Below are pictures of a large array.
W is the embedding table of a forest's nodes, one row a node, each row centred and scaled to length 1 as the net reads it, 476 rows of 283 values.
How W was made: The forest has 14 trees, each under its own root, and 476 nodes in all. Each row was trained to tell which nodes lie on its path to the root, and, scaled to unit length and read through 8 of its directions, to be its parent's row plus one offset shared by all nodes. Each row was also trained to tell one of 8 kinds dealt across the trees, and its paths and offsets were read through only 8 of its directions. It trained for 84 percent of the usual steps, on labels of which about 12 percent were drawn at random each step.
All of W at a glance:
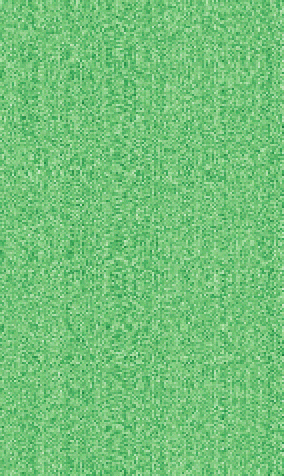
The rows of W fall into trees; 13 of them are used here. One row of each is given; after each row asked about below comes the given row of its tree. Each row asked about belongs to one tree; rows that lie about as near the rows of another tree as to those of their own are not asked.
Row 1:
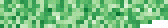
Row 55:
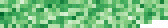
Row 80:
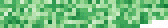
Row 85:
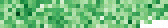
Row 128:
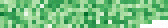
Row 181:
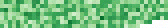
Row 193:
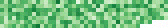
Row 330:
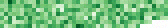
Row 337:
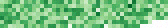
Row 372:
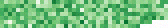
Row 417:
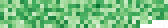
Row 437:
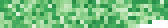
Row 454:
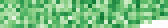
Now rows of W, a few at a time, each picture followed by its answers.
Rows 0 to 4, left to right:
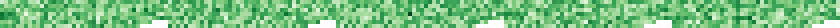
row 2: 1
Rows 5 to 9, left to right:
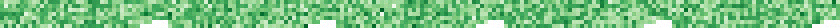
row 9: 128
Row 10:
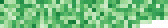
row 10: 85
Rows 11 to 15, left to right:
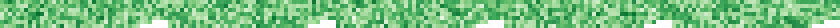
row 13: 181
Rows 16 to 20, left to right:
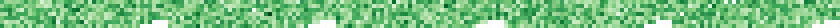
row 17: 454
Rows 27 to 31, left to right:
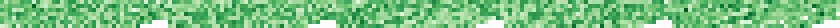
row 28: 417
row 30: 437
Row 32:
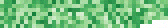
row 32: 1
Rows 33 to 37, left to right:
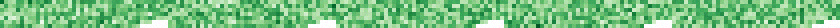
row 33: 437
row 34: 454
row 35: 80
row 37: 181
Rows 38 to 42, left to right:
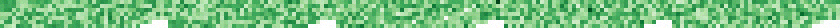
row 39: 128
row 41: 1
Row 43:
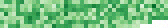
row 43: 330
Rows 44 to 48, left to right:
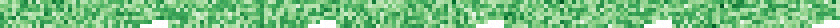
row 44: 372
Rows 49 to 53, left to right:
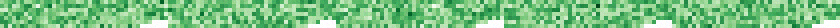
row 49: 128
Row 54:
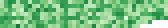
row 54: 181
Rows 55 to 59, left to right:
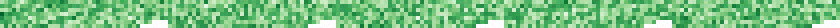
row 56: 417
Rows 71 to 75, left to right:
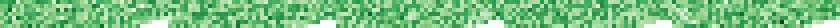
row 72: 437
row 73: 181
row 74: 193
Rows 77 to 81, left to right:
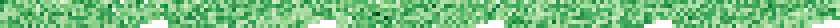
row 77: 454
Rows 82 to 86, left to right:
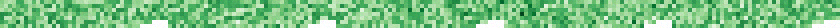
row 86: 181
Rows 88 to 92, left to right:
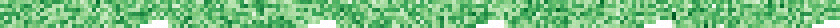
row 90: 80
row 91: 337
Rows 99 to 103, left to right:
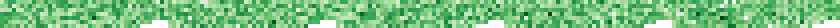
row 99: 372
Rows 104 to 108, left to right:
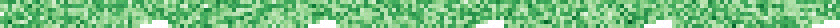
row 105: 128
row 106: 80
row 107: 181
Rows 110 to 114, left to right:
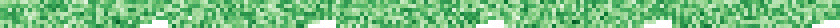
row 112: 1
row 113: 85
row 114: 417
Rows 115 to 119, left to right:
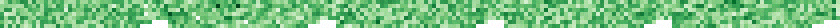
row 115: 1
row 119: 372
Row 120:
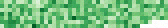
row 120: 128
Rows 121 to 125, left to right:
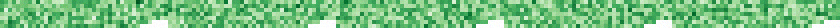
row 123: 1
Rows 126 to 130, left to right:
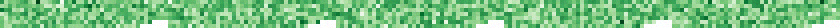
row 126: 330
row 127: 1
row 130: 437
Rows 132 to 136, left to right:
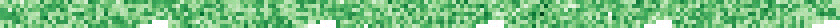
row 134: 372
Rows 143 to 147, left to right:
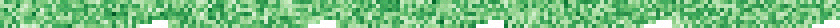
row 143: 1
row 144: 337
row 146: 1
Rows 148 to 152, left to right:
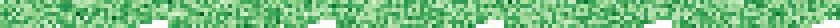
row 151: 1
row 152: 454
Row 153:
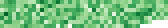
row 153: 337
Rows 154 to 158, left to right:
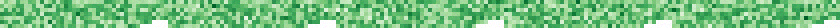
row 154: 55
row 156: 80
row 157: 330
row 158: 437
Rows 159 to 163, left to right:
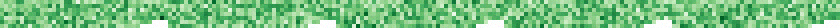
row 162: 454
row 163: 417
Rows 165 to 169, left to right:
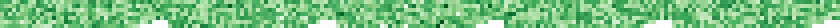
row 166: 128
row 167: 337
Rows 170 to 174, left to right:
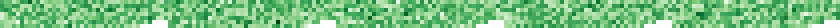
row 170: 437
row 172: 330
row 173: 330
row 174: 437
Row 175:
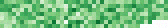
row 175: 437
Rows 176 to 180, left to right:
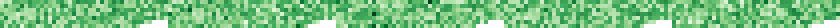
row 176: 1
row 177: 80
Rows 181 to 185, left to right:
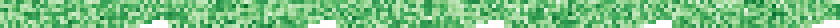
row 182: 337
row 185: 454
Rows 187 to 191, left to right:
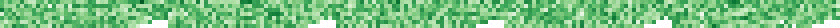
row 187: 330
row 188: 454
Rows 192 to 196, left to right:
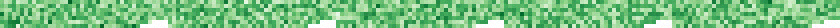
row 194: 437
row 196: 337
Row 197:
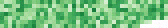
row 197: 128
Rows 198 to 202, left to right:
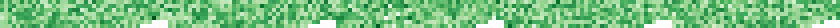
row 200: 372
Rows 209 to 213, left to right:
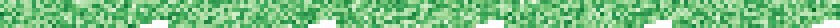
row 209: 55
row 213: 454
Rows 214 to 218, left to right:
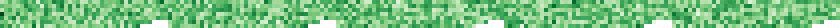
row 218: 337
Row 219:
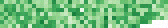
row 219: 80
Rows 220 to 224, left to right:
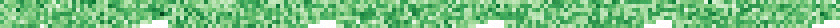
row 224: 330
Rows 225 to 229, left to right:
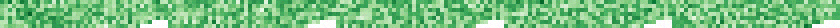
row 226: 181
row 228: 181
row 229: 372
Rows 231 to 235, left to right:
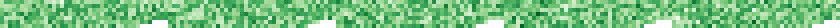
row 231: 417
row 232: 128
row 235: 330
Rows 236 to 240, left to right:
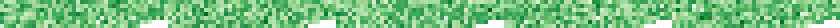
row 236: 128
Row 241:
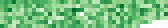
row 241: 181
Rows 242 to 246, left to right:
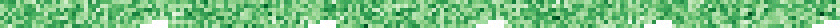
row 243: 330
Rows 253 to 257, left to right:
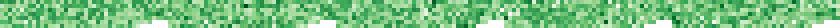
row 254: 330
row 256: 330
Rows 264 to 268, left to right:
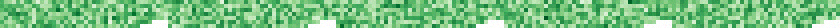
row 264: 80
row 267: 337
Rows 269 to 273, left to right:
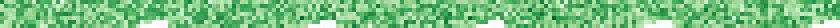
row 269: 85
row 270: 330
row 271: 437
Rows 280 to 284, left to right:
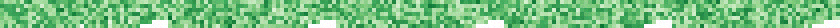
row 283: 80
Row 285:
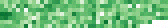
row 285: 372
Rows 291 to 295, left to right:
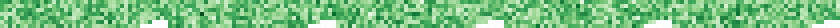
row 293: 337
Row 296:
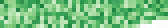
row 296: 181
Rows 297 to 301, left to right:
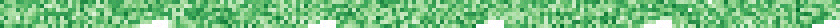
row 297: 181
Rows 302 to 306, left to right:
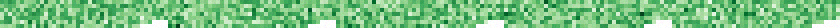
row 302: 454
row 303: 1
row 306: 80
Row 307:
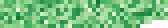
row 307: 337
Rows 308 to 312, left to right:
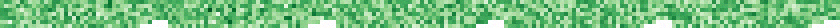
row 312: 337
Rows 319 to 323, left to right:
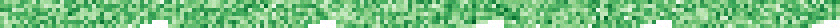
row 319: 330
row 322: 1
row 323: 80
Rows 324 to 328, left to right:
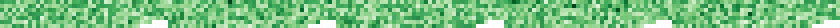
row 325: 1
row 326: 80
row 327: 181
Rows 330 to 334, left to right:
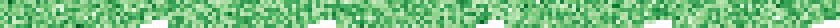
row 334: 181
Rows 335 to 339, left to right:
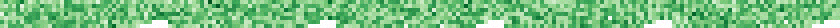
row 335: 330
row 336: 55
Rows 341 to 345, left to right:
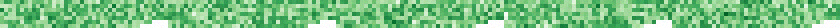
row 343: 417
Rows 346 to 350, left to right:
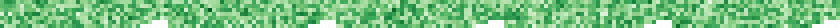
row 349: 372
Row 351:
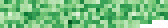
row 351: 437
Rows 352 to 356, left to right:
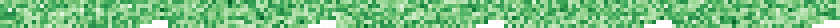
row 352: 372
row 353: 1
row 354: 437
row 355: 1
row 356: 193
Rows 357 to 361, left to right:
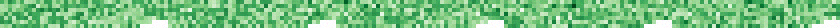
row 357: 193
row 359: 193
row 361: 454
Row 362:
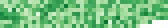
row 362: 372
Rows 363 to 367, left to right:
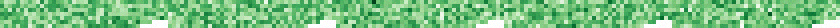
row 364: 437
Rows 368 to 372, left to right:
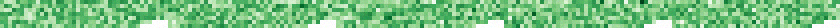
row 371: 417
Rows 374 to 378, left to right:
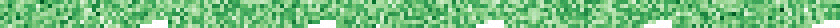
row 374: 337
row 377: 80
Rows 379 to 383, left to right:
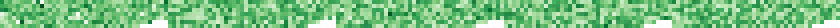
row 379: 437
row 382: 337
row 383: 330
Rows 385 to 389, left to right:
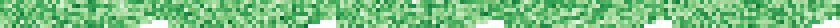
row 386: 80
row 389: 454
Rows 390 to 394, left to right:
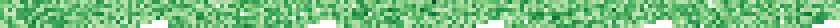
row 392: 417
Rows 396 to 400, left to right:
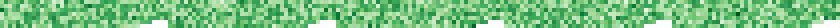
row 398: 372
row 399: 80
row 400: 181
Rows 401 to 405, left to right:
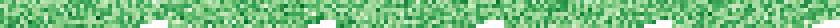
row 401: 417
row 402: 1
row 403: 128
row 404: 372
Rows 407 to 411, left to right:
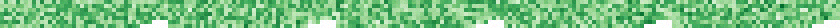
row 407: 55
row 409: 437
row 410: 80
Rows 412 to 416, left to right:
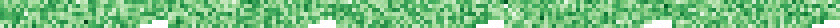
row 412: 337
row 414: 80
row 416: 372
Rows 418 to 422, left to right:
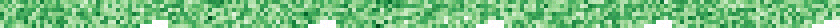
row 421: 437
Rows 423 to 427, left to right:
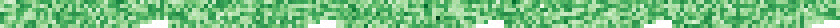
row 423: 128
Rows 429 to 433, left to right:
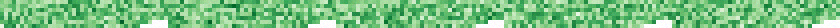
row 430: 372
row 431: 417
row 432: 437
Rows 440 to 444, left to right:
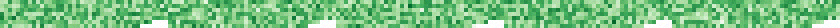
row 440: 372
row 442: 330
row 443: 181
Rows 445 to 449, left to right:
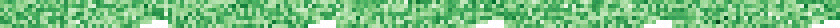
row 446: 417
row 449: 181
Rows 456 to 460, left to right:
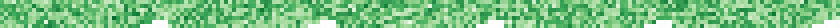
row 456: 80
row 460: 181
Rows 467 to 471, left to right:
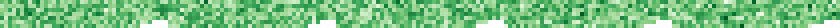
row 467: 330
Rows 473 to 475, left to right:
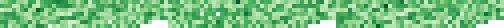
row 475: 372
